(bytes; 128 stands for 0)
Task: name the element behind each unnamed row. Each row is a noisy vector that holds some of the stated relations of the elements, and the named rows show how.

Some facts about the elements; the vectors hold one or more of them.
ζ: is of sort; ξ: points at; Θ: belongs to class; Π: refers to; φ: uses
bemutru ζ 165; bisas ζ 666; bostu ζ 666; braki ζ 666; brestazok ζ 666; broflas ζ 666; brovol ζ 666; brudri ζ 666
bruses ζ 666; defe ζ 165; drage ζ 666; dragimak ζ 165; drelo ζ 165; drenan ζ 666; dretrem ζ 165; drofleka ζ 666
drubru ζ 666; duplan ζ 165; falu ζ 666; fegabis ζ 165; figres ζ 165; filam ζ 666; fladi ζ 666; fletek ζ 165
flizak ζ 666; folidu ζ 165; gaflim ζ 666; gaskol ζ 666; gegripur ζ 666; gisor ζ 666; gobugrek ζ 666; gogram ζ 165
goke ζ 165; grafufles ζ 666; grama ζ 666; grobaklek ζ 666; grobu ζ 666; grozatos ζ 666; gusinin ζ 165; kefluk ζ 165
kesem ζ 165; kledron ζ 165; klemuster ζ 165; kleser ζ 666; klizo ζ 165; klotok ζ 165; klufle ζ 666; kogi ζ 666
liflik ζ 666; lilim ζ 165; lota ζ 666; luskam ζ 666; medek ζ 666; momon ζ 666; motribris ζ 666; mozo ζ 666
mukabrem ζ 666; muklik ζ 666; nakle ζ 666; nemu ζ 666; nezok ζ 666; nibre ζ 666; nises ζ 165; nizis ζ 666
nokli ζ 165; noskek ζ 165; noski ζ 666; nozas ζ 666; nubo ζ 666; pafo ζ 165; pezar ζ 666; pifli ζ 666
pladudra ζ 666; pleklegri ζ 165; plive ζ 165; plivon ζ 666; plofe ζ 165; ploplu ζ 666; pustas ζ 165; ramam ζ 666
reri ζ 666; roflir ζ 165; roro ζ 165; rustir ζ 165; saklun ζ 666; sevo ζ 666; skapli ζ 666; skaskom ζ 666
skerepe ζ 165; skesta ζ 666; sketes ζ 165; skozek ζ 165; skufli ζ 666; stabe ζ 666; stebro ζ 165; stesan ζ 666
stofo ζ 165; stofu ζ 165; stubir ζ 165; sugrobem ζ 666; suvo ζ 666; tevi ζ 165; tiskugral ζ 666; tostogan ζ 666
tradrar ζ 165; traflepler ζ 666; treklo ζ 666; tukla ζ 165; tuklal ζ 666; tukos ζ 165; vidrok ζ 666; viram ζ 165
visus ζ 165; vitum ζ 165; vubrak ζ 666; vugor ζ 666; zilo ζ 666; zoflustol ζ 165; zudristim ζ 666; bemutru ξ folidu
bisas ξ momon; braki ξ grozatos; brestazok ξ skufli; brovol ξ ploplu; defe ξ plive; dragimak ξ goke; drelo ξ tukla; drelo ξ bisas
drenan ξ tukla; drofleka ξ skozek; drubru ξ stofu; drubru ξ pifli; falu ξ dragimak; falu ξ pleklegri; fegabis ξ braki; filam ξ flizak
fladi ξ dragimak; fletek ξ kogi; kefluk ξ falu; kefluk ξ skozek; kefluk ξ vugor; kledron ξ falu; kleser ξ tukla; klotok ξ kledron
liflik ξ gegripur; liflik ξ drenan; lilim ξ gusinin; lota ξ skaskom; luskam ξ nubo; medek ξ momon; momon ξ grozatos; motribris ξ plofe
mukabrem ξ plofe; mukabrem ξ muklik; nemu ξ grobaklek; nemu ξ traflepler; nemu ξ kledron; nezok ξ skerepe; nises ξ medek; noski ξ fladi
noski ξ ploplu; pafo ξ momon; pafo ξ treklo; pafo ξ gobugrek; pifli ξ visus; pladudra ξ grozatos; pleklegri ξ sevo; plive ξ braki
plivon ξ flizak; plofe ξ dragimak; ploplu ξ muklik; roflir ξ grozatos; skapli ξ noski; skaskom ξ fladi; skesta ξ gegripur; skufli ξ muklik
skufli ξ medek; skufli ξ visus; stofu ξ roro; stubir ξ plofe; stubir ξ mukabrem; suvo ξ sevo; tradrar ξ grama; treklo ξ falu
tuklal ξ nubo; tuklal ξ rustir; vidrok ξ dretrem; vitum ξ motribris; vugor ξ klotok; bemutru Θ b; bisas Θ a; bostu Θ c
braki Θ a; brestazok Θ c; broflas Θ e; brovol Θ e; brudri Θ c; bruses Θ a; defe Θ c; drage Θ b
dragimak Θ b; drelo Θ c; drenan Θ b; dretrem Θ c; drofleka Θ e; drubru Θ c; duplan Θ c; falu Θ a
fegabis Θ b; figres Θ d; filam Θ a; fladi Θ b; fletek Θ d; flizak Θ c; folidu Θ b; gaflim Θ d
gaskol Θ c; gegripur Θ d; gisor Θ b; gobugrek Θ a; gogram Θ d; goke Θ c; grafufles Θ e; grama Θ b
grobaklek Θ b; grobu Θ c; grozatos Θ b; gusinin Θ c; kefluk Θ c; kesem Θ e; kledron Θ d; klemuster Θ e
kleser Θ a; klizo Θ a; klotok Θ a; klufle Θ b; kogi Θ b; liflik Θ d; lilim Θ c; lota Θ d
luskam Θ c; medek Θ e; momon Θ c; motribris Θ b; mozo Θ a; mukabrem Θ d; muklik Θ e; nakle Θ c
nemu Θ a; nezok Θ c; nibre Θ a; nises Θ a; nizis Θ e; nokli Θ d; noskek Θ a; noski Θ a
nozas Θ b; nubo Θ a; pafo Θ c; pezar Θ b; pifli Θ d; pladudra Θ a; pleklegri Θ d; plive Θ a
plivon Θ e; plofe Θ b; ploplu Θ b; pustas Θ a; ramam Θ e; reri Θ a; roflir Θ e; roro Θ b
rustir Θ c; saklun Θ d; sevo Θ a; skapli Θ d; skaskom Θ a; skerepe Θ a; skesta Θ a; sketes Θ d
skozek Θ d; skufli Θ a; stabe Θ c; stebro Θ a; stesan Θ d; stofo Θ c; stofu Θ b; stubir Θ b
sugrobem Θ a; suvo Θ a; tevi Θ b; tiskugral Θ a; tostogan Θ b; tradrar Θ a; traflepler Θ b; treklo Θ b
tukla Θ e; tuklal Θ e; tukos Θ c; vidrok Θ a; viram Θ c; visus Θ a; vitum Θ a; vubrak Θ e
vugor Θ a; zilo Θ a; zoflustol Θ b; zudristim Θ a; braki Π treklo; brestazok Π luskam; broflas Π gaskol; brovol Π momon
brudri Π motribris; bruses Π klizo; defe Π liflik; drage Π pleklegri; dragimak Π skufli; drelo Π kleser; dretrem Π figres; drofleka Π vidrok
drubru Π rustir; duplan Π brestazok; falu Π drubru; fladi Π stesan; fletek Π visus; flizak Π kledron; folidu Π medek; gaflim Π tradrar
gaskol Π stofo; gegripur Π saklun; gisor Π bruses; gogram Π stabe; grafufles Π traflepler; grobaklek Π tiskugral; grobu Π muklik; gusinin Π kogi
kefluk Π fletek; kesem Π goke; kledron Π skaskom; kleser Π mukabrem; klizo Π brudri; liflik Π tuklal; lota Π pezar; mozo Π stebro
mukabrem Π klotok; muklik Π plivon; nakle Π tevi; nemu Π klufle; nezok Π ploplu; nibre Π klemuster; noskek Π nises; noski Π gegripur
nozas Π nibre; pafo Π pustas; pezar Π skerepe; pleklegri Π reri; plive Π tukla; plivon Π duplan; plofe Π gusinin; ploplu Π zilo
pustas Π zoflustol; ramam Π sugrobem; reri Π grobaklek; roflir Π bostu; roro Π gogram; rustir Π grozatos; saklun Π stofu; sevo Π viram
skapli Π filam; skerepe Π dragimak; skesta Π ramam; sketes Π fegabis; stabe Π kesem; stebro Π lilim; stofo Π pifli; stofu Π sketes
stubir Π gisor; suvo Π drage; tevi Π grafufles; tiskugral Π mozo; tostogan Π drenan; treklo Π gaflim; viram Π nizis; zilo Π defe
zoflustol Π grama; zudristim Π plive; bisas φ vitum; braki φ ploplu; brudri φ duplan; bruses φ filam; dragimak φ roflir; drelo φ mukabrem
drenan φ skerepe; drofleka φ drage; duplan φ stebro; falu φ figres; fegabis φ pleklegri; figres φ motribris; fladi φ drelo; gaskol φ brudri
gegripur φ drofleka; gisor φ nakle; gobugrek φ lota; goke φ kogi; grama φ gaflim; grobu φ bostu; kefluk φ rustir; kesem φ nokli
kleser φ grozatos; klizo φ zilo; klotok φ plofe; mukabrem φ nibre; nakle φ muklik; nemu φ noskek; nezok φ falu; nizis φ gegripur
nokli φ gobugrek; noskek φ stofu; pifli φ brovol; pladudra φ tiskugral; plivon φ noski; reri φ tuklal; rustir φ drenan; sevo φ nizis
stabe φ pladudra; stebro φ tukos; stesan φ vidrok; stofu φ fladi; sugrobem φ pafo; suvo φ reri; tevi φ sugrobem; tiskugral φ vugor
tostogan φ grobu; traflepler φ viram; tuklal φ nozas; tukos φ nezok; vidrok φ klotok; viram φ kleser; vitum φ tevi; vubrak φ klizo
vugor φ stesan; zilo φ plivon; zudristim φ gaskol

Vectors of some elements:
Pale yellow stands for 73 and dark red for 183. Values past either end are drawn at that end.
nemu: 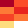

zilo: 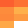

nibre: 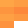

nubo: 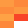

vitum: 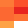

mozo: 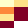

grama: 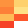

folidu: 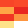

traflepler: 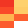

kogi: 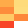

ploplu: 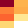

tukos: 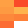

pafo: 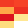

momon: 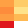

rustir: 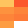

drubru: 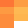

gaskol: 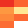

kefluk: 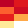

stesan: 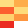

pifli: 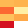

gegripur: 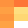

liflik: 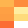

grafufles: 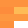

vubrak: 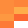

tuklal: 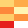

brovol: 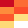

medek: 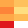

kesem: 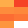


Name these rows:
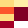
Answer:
grobaklek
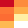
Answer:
muklik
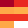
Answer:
zudristim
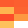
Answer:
skesta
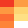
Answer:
brestazok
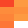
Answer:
gobugrek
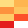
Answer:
filam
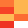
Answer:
skaskom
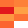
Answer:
goke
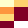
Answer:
reri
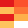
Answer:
braki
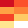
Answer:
grobu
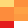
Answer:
nises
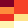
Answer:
noski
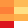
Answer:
skufli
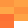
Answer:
pladudra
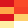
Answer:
roro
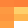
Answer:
plivon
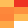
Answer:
gogram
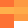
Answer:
bisas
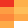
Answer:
pezar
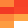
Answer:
skozek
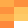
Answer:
gaflim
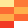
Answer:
klemuster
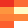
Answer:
brudri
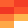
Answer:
kledron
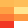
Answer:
fegabis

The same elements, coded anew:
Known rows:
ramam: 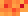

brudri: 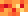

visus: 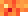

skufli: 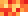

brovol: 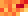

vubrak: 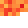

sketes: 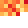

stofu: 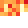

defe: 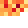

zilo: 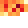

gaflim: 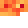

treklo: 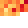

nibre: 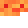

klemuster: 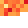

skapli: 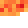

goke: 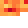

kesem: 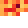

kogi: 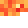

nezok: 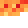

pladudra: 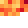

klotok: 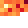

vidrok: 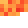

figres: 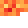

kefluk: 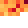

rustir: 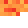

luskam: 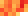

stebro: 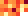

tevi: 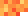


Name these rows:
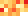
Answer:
plofe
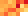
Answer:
drelo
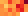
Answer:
vugor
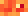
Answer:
stesan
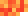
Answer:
pifli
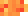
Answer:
suvo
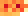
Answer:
liflik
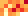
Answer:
falu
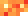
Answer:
vitum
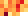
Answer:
drenan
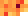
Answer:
kleser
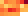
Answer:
lilim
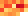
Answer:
ploplu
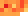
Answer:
drubru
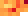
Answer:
pafo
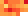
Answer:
tukos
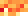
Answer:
fladi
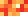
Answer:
grozatos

